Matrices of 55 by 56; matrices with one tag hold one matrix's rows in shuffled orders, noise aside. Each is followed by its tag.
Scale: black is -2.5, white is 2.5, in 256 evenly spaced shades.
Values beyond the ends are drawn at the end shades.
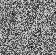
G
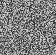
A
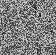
G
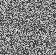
A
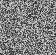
G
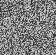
A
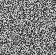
A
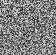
A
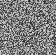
A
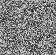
G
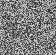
G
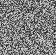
A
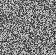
A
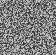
A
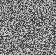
A
